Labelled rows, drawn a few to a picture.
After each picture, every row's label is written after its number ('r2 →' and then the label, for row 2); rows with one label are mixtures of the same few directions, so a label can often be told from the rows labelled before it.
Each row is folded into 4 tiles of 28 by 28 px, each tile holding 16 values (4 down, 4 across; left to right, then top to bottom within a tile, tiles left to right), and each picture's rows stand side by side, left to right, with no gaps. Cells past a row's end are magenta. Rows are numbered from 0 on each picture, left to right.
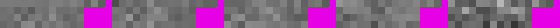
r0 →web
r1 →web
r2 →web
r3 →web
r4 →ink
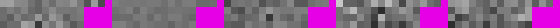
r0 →web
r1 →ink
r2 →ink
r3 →ink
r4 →web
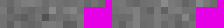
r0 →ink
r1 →ink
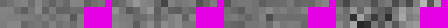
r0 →ink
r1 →ink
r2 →ink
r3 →web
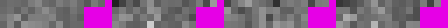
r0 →web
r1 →web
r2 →ink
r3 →web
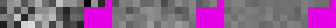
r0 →web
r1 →ink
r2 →ink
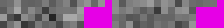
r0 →web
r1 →ink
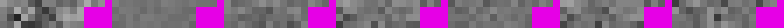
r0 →web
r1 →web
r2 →ink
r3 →web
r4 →ink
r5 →web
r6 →ink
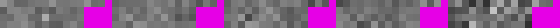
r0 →ink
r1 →web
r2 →web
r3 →web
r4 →ink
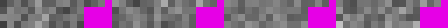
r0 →web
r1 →ink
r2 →web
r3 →web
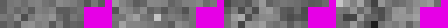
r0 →web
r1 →ink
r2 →web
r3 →web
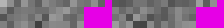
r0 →web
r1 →web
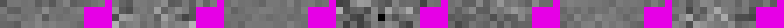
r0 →ink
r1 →web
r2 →ink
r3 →ink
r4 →ink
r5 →web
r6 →web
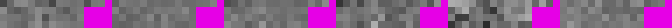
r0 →ink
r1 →ink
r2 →web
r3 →web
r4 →web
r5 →ink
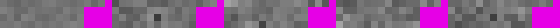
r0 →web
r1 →ink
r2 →web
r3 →web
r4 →ink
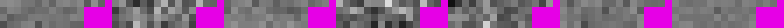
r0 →web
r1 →ink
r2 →ink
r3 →ink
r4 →web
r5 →ink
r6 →ink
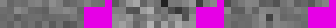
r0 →ink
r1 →ink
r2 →ink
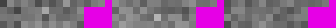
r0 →ink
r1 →ink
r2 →web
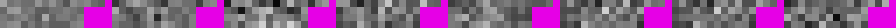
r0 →ink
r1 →ink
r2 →ink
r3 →ink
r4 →web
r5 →ink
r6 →ink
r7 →web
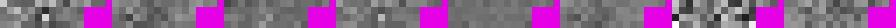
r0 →ink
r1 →web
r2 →web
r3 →ink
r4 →ink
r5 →web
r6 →web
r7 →ink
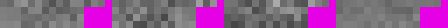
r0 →ink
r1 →web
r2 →ink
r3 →ink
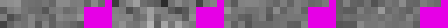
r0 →web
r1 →ink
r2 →ink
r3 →ink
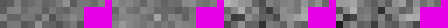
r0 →web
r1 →ink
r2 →web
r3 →web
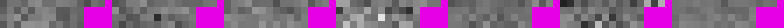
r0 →web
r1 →ink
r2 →ink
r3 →ink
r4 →web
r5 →web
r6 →ink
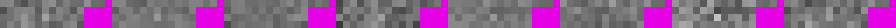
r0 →ink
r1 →ink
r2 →web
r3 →web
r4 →ink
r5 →ink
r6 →ink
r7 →ink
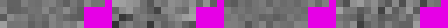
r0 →web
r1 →web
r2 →web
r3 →ink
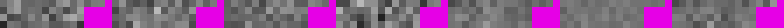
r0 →web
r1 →ink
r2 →ink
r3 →ink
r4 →web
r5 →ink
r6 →web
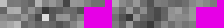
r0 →ink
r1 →web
